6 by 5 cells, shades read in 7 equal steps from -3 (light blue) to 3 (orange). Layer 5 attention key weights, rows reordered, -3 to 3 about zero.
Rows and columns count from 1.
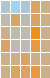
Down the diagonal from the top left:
-2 1 -1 2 0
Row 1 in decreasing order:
1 0 -2 -2 -3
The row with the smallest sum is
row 1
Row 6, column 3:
1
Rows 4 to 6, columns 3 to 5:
-1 2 0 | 1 0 0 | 1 2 0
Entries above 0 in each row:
1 2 1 2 1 3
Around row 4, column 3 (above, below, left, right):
-1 1 -1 2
